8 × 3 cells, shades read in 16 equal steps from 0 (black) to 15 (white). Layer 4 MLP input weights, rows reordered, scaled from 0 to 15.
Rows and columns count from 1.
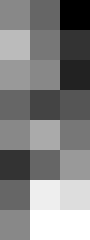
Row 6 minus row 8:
-5 -9 -6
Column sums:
59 70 54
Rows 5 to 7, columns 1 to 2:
8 10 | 3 6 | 6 14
